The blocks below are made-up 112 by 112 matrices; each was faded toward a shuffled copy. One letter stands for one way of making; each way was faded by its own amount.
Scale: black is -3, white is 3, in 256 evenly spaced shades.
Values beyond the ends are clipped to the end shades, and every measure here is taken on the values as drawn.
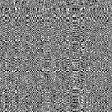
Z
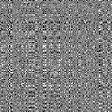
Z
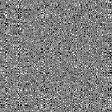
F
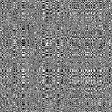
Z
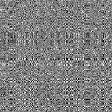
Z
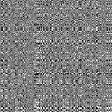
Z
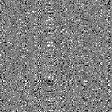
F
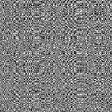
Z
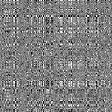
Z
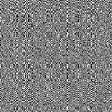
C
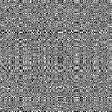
Z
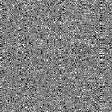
F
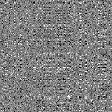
F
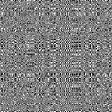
Z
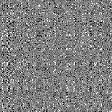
F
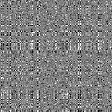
C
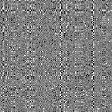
C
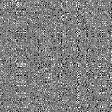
F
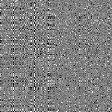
C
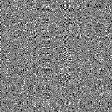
F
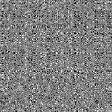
F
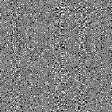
F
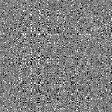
F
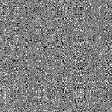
F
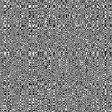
C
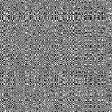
Z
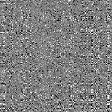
F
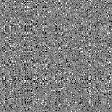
F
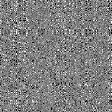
F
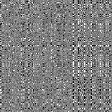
C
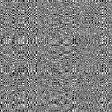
C
